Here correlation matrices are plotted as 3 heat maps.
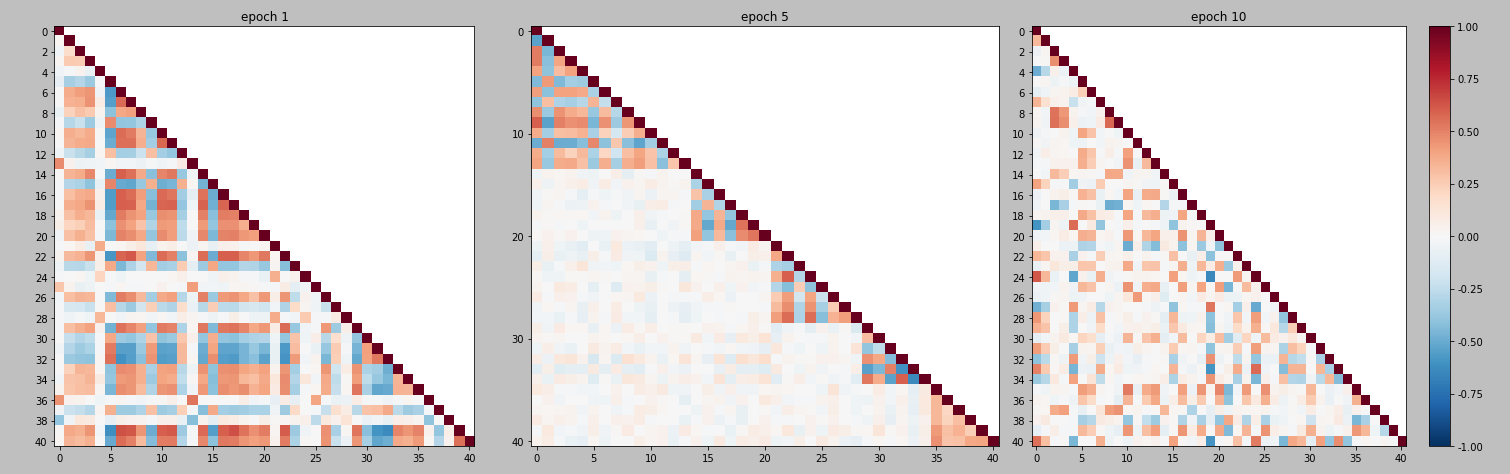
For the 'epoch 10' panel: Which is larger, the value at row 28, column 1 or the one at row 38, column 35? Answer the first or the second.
the first
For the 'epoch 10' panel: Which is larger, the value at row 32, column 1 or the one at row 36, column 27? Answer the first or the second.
the second
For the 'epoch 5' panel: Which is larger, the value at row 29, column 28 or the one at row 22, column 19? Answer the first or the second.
the second
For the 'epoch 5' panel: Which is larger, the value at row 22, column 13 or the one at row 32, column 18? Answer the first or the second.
the second
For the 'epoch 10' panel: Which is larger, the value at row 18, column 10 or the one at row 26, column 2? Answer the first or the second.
the first
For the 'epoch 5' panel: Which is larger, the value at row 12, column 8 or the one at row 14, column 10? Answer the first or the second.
the first
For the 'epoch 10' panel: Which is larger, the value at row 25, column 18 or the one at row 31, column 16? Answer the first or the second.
the first
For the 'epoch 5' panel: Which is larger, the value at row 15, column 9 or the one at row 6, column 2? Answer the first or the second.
the second
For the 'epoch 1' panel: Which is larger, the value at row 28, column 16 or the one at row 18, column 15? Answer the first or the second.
the first
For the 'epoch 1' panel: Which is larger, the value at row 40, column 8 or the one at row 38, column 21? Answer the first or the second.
the first
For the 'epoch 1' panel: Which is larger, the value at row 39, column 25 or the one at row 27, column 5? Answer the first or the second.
the second
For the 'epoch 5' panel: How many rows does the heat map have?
41
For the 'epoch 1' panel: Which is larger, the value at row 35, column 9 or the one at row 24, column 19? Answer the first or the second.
the second
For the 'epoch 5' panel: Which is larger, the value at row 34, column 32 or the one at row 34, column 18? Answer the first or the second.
the first
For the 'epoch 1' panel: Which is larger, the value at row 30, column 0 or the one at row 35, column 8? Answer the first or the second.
the second
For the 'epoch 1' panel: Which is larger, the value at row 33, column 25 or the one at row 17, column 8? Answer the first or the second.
the second
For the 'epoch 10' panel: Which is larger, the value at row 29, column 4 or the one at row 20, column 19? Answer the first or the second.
the second
